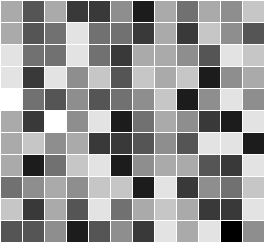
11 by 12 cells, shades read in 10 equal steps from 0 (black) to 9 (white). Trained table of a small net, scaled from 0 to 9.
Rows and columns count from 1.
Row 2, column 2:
3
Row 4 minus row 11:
5 -1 3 4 4 -2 5 -2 1 -7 5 1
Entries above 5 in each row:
5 4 6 7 3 5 5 6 5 7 3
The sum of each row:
53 54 65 65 59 57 56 57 61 61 49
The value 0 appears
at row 11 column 11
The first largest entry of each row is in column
12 4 1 1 1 3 10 5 8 5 8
